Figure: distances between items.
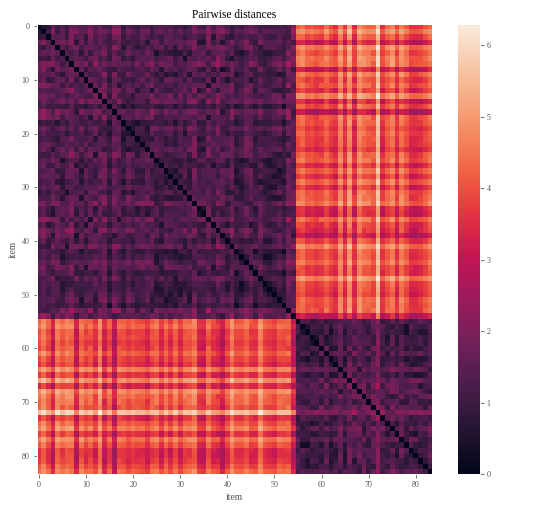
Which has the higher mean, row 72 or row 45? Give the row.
72
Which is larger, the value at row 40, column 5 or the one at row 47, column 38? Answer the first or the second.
the second
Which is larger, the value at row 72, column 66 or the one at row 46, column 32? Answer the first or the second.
the first
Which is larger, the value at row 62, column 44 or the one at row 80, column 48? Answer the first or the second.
the first
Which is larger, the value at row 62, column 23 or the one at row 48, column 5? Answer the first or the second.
the first
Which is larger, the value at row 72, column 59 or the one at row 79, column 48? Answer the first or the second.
the second
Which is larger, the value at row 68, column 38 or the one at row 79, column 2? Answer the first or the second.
the first
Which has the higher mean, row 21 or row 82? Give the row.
82
